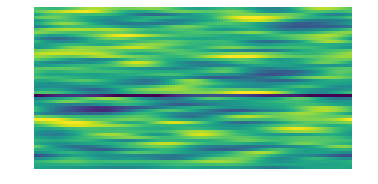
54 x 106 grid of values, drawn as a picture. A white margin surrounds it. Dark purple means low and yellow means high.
Row 30 differs from the rows beside it. On average the colour sits 60% of the way up the scale. No overall slope runs across the table. Streaks run across, left to right.
